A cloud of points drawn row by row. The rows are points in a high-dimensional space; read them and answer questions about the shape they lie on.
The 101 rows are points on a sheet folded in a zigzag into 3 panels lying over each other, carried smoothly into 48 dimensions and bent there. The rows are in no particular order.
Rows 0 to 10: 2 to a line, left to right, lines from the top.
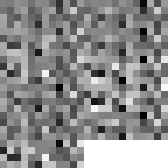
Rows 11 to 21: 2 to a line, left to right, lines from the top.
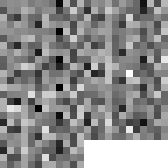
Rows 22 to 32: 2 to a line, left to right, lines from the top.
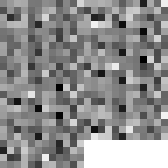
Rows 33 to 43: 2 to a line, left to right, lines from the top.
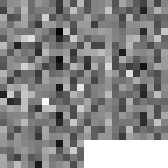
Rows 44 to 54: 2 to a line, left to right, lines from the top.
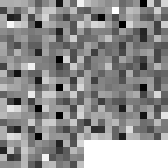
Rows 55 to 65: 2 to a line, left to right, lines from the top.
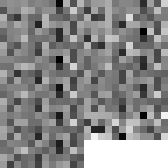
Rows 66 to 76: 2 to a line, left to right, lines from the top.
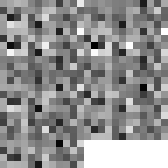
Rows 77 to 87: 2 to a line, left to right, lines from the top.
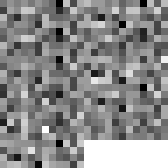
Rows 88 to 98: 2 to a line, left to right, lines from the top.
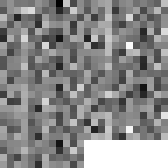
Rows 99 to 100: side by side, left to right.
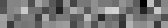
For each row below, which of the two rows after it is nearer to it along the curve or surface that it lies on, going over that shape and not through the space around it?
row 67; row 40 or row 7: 7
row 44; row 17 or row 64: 64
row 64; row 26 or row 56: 56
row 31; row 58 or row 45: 45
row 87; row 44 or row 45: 45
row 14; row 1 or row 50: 50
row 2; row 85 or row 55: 55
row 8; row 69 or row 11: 11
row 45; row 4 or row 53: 53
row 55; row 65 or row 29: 65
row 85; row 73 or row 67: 73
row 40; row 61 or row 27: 61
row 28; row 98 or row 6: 98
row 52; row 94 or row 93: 94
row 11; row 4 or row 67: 4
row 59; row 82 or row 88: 88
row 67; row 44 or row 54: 44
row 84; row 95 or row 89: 95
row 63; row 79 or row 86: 86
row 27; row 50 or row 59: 59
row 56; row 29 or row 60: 60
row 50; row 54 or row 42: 42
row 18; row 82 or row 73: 82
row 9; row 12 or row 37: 37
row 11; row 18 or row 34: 34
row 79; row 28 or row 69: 28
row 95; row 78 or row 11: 11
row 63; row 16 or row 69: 69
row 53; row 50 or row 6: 50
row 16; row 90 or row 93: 90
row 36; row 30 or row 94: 30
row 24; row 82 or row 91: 82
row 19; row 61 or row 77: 77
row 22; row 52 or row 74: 52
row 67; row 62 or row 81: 62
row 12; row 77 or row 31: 77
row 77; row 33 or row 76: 33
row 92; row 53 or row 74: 74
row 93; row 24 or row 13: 13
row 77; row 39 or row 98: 39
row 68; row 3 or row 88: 3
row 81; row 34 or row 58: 34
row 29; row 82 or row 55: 82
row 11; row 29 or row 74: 74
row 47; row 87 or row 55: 55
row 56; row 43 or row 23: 23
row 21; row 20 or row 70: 20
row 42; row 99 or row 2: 99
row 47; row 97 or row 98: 98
